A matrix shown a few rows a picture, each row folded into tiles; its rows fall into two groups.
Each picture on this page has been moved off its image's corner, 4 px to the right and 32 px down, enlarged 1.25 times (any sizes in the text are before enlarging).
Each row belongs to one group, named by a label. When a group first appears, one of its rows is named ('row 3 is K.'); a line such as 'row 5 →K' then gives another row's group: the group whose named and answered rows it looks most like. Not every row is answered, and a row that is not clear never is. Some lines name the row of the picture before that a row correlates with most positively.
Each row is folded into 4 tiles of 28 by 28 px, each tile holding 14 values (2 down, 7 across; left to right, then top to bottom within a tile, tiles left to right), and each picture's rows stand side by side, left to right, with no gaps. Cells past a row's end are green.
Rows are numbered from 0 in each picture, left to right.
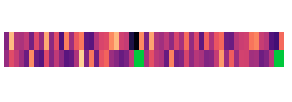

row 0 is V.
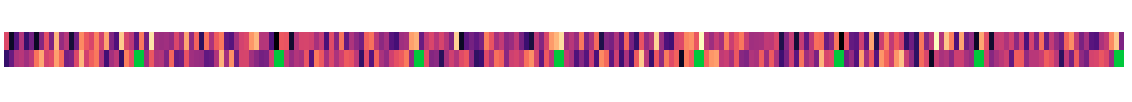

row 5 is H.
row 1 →V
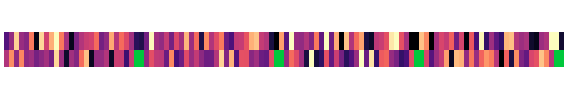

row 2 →V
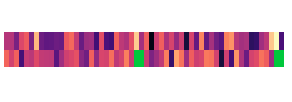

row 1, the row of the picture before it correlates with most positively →3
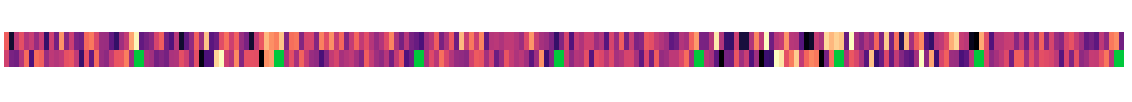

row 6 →V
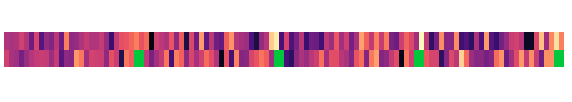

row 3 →H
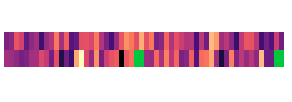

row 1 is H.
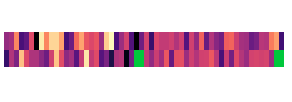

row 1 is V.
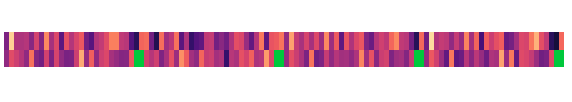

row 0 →V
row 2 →V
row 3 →V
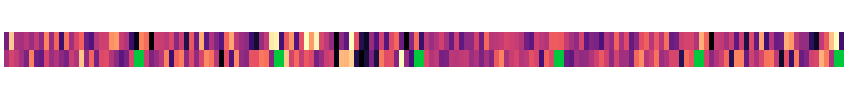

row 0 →V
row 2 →H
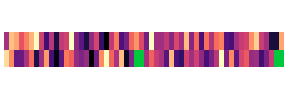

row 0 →H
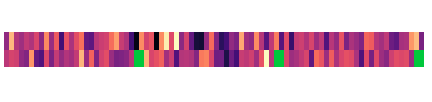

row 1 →H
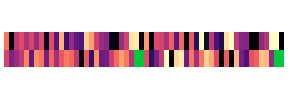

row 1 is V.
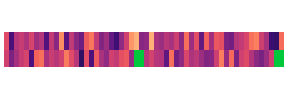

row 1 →V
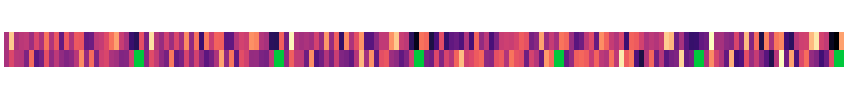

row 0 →V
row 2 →V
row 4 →H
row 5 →V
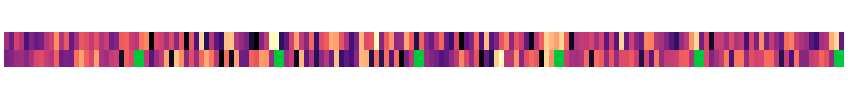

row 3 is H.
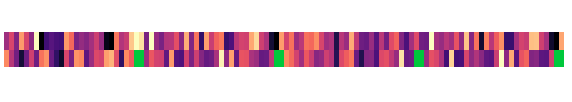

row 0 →H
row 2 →H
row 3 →V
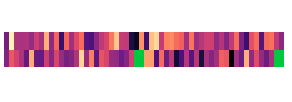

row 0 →V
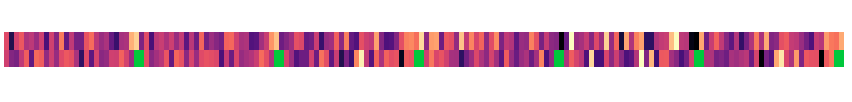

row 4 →V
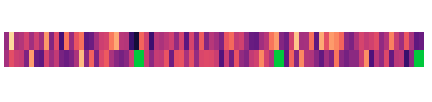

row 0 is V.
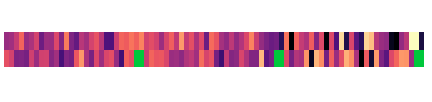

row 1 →H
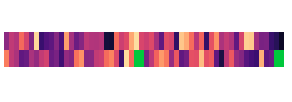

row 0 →H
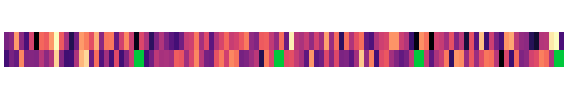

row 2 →V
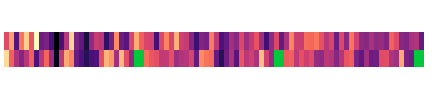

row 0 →H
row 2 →H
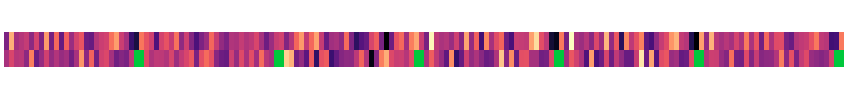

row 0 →V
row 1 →H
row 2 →H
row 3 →V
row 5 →V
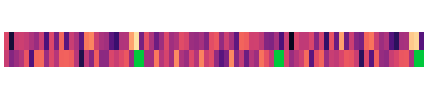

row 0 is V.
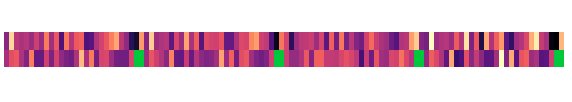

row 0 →V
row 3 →V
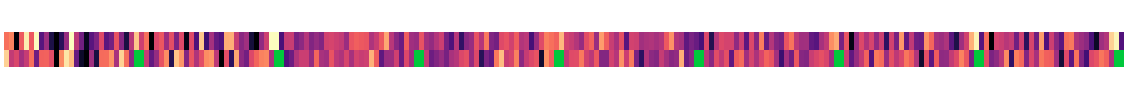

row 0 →H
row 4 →H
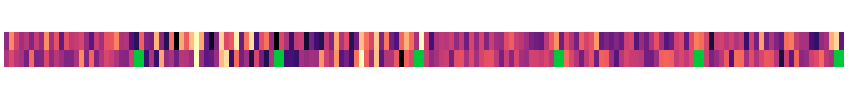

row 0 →V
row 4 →H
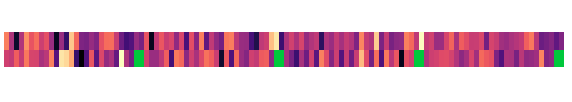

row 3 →H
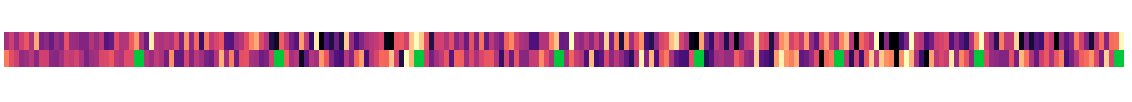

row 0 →H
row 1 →V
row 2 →H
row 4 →V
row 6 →H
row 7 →H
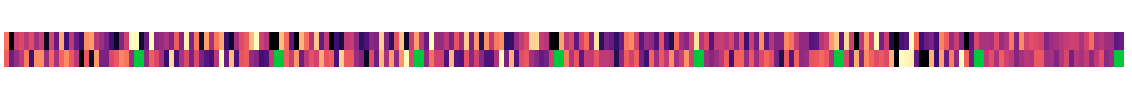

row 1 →V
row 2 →H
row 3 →V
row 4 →H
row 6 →H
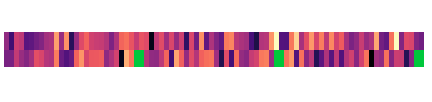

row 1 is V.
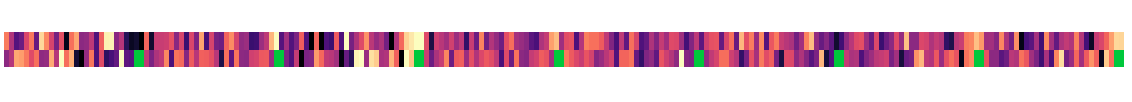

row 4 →H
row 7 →H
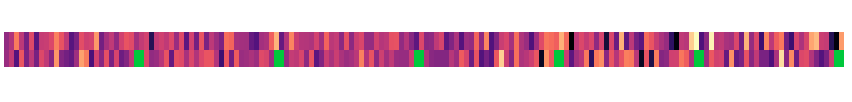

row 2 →V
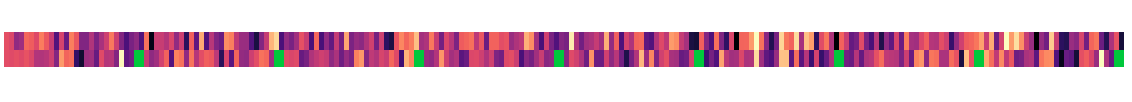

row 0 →H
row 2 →H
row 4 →V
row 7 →H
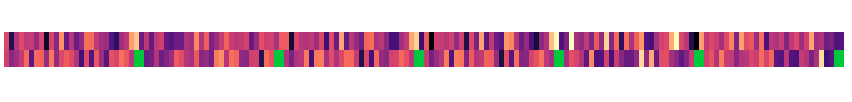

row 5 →H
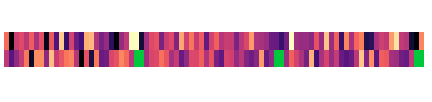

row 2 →V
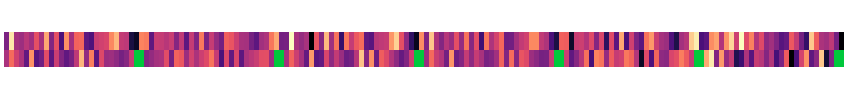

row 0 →V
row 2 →V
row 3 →V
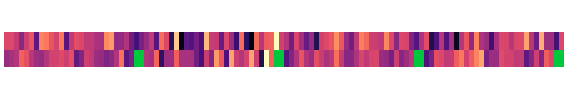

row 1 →H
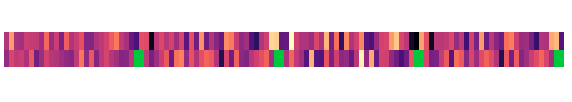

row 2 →V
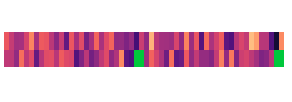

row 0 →H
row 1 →V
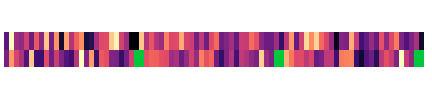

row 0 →V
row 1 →H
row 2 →H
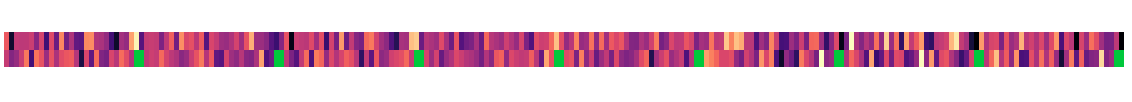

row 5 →H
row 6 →V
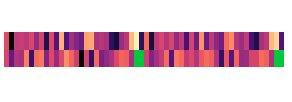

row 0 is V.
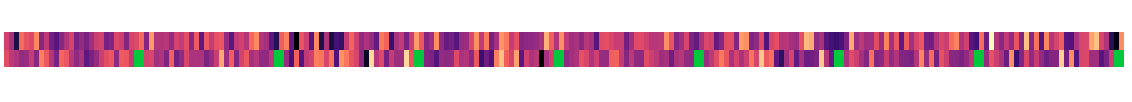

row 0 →H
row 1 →V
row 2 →H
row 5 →H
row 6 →V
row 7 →V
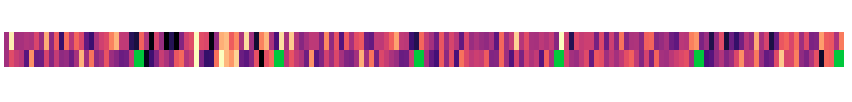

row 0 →V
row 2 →V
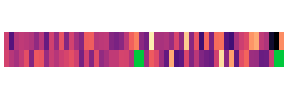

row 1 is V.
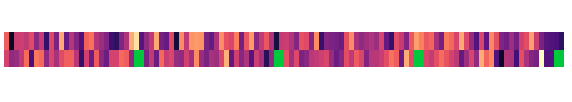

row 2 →H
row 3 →H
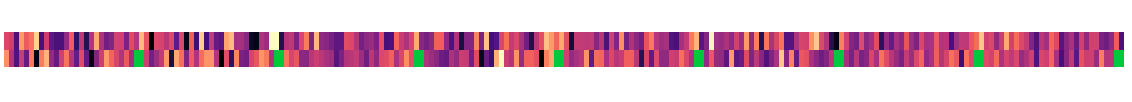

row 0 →H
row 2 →H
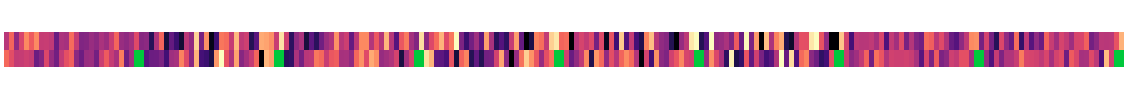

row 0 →H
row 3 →H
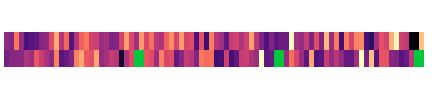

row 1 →H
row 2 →V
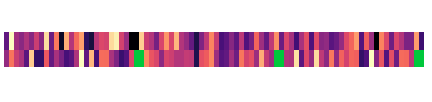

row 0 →V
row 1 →H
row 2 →H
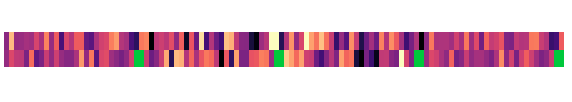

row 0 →V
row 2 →H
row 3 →V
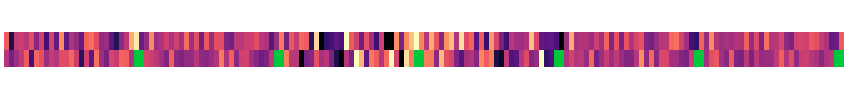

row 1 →V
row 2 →H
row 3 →H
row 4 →V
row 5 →V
